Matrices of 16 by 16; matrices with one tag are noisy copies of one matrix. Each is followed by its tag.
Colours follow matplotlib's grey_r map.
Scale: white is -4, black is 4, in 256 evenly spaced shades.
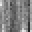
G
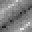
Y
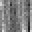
G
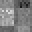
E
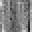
G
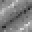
Y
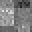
E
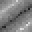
Y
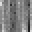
G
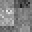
E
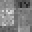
E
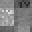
E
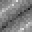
Y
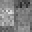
E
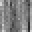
G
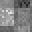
E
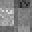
E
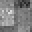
E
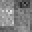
E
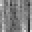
G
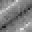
Y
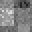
E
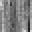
G
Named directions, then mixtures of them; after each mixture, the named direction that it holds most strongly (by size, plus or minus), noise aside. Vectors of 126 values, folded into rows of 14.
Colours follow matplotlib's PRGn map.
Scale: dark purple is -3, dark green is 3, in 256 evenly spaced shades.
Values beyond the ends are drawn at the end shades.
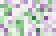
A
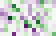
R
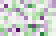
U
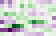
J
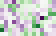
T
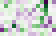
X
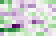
J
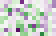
U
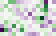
X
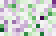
T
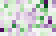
X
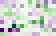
J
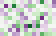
U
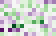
J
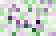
R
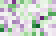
T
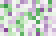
A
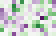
T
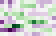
J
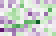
J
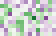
A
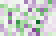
A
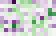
T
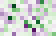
R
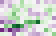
J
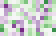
A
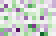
U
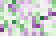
T
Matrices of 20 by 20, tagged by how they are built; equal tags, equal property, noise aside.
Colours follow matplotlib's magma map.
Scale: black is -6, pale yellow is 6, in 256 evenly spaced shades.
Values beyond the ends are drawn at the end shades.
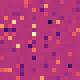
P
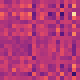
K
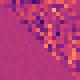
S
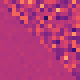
S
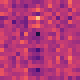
K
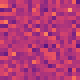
K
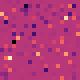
P
